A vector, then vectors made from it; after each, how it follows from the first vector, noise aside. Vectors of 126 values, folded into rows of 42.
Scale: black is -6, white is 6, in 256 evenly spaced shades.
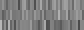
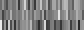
scaled up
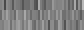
reversed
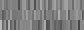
copied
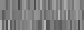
copied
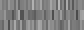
wrapped around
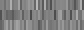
wrapped around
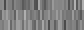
reversed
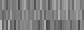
copied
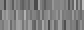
reversed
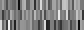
scaled up
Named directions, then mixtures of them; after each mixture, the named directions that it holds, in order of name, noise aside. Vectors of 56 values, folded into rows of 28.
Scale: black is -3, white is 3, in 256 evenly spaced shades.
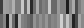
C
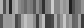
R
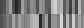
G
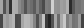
R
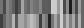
G, R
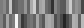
C, R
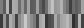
C, R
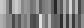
G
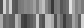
R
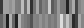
C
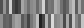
G, R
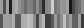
R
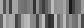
R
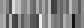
C, G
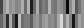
C
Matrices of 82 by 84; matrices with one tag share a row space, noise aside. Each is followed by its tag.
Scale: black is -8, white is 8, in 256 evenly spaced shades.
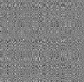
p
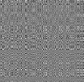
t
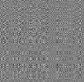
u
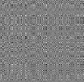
t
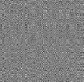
t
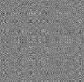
u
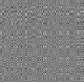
t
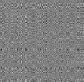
t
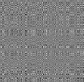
t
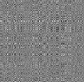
p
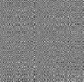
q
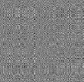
q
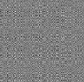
p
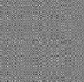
p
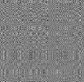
u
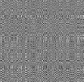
t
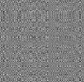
u
